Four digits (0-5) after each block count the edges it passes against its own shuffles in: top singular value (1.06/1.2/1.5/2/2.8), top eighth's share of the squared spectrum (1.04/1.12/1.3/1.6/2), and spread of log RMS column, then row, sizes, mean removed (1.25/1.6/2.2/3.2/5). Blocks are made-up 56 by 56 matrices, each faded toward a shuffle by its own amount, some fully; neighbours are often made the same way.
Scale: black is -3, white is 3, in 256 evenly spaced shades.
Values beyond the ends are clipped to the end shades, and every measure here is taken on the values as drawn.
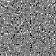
4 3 2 1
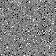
3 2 1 1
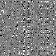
4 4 2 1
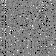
3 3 1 0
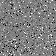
0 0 0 0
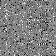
3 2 1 0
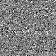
3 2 0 1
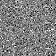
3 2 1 0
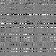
4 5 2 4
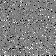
2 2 0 1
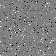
0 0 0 0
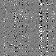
3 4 3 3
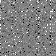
2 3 2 1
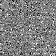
2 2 0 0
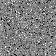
1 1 0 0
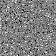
1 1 0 0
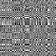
5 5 3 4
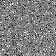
1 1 0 0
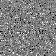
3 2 1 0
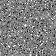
0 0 0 0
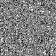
3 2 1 0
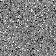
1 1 0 0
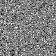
0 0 0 0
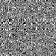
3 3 1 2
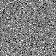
3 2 0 0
